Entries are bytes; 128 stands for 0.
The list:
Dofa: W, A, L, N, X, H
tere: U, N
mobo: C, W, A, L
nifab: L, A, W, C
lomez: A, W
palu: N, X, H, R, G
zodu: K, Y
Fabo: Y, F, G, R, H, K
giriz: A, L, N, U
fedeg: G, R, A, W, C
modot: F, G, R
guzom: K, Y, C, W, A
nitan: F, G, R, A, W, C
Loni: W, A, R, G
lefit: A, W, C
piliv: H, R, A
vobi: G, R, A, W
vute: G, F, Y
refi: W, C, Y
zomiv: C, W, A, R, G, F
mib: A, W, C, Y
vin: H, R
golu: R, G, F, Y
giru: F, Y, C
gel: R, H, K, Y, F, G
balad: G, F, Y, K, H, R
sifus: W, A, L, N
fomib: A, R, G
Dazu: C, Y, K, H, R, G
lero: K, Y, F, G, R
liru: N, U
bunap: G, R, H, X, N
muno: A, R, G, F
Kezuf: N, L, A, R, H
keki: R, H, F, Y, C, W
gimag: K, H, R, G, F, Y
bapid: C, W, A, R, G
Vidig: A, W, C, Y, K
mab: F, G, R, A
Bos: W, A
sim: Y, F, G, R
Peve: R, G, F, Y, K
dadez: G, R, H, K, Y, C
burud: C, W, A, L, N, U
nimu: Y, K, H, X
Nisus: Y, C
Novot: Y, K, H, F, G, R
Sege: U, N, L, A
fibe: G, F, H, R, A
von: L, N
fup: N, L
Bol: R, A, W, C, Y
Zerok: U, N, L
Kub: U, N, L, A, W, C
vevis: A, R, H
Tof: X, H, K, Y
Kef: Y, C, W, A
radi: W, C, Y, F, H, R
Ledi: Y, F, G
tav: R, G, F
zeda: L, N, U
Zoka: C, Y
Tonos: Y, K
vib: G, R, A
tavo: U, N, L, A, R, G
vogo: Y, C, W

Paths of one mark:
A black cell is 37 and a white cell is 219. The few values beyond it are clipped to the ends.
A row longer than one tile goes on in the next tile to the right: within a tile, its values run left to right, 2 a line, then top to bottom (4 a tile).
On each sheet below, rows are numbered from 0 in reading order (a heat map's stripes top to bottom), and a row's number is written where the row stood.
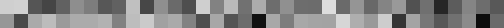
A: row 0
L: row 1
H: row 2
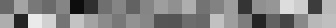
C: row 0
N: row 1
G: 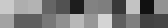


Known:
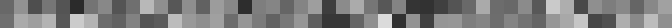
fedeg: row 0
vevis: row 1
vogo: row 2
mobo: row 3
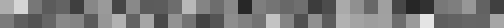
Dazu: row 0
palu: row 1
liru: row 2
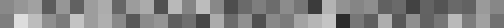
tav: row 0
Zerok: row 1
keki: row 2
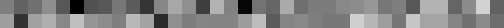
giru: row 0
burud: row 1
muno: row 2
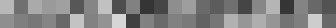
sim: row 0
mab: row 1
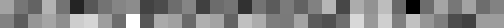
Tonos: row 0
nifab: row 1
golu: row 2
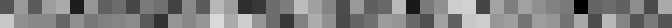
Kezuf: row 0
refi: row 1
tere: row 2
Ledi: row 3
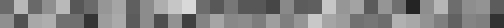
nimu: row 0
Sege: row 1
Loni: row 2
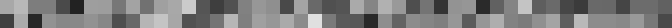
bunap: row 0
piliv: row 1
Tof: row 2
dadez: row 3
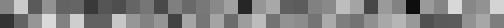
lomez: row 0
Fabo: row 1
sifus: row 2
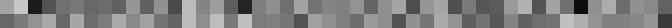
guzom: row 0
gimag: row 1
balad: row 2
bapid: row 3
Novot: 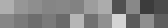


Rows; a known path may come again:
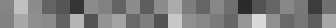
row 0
gel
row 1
zeda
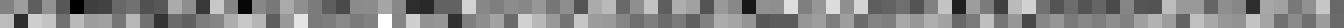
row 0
Nisus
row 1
Vidig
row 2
Zoka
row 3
muno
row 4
sifus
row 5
vib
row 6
Sege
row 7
zomiv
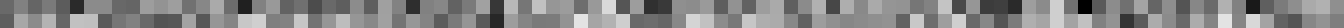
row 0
nitan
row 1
Peve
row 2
vevis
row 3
modot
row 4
tav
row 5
lero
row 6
vute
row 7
Bol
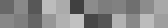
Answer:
mobo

